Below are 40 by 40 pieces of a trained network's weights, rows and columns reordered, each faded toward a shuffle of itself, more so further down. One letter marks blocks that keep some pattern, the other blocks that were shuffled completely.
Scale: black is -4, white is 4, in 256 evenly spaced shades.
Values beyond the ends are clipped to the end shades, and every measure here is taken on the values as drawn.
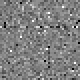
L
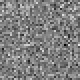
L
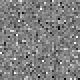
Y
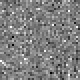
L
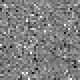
L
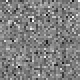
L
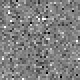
L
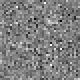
L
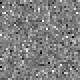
Y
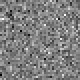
L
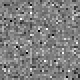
L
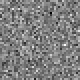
Y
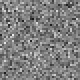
L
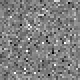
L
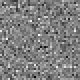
Y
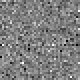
L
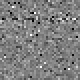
L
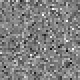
Y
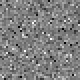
Y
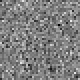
L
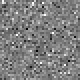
Y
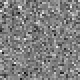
L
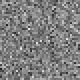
L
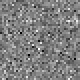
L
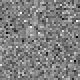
Y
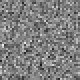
L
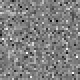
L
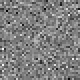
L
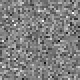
Y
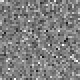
Y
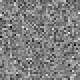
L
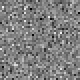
Y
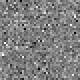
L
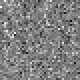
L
